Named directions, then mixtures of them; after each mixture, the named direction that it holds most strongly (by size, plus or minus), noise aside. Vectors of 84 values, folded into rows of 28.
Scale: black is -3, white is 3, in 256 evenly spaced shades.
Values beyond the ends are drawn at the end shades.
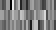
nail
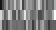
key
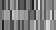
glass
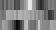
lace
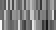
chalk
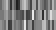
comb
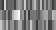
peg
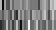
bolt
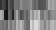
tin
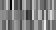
comb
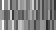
glass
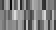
nail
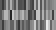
glass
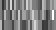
chalk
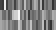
peg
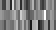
nail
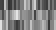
peg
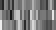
chalk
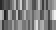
key
